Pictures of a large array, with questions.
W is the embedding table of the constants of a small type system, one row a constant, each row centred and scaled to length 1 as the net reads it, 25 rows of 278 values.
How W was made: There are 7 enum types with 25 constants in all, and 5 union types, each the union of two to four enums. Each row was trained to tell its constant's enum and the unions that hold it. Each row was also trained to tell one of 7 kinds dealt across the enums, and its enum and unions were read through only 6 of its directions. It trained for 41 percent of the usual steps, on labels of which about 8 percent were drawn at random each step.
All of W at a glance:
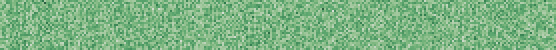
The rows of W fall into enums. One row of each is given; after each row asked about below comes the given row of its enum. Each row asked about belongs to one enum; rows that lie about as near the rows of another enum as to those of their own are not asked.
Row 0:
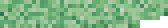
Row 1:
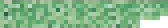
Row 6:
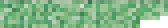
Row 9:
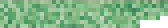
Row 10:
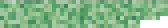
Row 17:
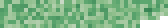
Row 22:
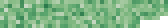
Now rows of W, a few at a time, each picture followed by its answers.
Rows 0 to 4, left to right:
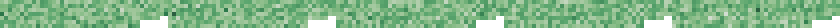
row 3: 22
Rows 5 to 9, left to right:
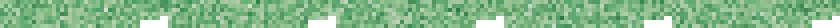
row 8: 17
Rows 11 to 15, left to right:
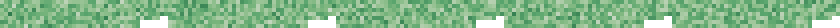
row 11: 22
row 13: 10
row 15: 17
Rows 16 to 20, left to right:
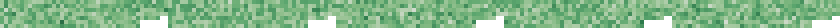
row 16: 9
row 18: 6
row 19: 0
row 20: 10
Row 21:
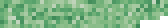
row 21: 22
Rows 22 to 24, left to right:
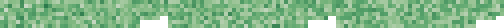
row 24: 10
